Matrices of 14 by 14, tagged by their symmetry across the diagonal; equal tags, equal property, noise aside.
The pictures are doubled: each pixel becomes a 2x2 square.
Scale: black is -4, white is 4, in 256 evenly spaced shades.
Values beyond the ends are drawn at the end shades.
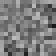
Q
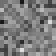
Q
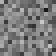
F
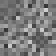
Q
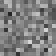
F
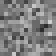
F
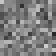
F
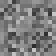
Q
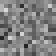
F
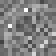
Q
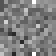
F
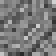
Q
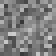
F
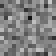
F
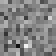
F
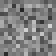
F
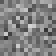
F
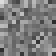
Q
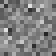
Q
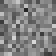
F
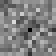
Q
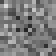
Q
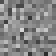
F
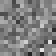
Q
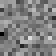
F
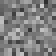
F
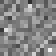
Q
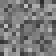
Q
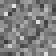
Q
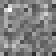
Q
